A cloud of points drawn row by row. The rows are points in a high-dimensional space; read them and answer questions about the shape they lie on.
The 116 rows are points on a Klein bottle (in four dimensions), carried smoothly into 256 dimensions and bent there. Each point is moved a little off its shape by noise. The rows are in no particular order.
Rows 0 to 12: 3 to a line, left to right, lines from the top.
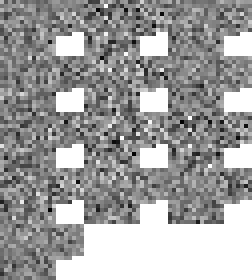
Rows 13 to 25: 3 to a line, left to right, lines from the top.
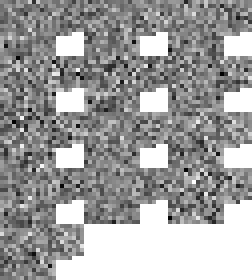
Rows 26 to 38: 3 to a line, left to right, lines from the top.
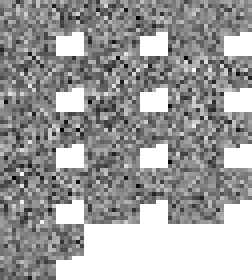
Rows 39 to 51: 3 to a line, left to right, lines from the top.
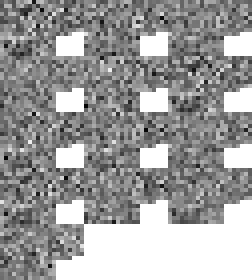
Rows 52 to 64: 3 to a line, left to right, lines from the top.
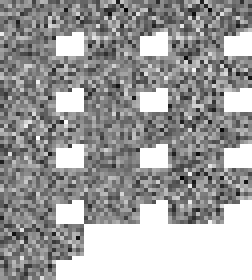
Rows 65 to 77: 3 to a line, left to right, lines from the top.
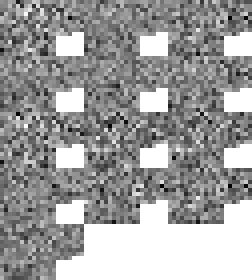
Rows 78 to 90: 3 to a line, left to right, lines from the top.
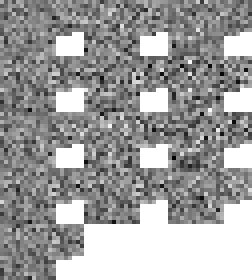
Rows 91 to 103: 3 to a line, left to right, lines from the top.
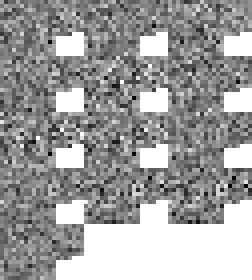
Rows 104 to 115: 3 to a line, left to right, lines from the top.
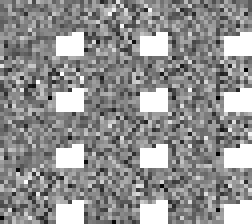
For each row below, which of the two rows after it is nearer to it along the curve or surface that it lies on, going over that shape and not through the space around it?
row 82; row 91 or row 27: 27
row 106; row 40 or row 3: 3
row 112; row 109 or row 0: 109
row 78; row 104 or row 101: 104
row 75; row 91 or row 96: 96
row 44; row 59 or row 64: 59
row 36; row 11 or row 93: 93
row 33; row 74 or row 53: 74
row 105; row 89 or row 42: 89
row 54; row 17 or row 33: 17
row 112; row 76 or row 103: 103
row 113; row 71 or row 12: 71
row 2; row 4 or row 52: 4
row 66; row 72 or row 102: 102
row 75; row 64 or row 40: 40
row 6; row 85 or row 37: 85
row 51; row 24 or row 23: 24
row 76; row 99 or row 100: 99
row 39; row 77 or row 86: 86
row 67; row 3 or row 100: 3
